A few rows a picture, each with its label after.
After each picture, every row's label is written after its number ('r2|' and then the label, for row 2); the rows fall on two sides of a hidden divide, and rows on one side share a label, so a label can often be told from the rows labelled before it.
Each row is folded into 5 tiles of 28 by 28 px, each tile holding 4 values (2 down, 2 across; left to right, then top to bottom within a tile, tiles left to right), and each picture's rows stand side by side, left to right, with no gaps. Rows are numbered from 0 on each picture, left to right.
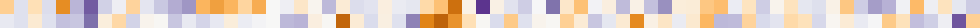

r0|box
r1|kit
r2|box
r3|box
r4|box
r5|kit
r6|kit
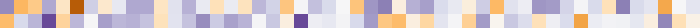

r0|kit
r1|kit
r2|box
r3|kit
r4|kit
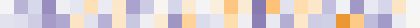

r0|kit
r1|kit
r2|box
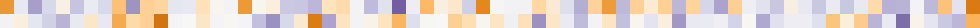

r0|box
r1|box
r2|box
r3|box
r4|kit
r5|kit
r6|kit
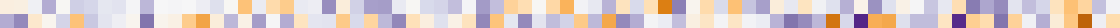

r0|box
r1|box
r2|box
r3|kit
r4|kit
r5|kit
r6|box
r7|kit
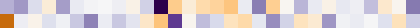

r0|kit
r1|kit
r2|box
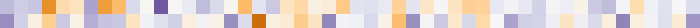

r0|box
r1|kit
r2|box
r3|box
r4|kit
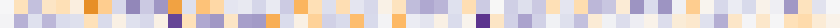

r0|kit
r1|kit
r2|box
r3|kit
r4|box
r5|box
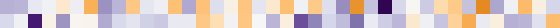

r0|kit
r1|box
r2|kit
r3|box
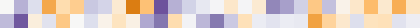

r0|box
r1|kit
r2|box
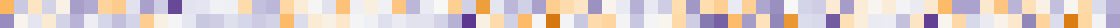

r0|box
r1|kit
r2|box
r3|box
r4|box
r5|box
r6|kit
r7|box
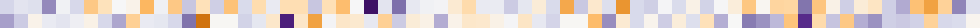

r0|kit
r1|box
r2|box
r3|box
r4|box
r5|kit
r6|kit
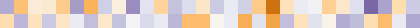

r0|box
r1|box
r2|box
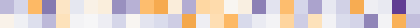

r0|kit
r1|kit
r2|kit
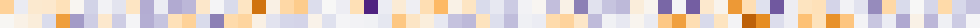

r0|box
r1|box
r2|box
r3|box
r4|kit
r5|box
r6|kit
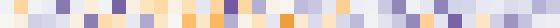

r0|kit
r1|box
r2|kit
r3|kit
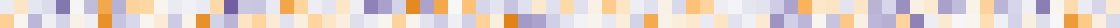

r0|kit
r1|box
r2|box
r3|box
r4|box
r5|box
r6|kit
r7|kit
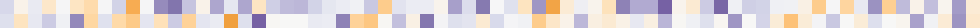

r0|kit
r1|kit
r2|kit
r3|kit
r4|box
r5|kit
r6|kit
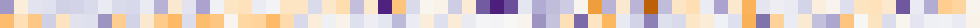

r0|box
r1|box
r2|box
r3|box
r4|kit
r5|kit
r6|box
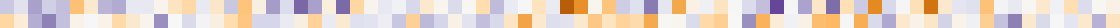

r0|kit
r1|box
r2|kit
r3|box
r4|box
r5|box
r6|kit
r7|kit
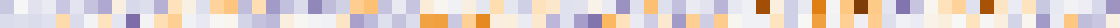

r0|box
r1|kit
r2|kit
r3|box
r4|kit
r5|box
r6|box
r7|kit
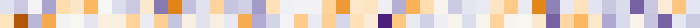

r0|kit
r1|kit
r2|kit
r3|box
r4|box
